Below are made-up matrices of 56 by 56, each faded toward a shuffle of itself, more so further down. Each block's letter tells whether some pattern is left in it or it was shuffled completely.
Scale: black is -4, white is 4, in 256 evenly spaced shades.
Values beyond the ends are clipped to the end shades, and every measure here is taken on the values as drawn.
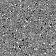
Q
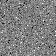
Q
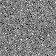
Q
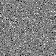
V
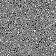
Q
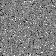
Q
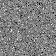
Q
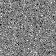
Q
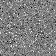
Q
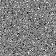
Q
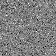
Q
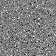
V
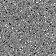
V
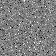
Q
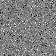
Q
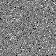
V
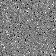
V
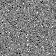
V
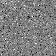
Q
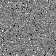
Q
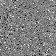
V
